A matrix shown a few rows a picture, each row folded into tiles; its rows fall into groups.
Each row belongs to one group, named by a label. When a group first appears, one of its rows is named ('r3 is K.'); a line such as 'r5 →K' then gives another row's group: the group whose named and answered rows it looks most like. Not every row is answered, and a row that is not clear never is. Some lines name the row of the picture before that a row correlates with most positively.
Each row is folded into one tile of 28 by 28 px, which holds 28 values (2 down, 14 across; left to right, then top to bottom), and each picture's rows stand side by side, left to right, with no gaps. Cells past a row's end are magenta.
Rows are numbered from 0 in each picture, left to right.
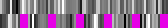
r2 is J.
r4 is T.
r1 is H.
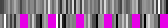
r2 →H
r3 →T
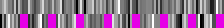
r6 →T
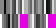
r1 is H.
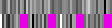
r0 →H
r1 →J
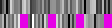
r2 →T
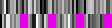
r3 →J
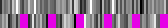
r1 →H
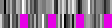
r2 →J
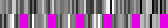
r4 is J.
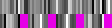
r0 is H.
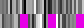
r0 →H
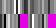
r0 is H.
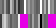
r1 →T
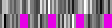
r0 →J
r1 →T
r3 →J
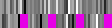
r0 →H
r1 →T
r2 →T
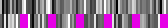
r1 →H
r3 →T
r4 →H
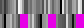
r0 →H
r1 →T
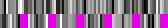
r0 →H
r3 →J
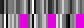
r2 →T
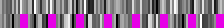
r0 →T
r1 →H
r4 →J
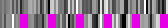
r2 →T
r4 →T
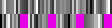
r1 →H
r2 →T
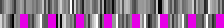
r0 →T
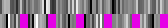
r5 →T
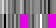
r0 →J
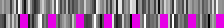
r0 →H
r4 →H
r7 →T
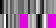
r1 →T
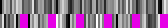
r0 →J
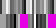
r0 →J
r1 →J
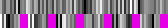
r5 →T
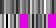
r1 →J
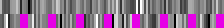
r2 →J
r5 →J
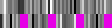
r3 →T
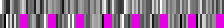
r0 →J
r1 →T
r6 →T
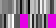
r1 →J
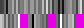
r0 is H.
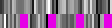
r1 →H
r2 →J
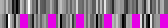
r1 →J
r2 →J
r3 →T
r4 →T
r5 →H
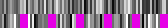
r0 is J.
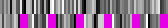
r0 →H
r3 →T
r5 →J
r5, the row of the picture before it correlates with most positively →4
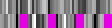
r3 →T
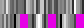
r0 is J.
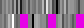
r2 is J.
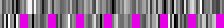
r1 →J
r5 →H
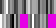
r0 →T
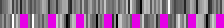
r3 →T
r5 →J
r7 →T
